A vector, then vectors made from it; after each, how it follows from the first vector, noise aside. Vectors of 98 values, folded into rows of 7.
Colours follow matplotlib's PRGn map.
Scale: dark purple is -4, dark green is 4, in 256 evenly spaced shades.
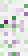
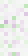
shrunk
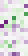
sign-scrambled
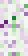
sign-scrambled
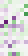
sign-scrambled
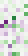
sign-scrambled
